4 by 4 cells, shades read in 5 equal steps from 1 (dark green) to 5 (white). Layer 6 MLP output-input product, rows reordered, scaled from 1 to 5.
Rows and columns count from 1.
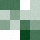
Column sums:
14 14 12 13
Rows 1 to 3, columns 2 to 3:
2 5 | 3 4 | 4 2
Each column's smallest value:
2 2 1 2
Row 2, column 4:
4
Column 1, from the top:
2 4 3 5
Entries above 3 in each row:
2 3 1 2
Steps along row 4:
same down up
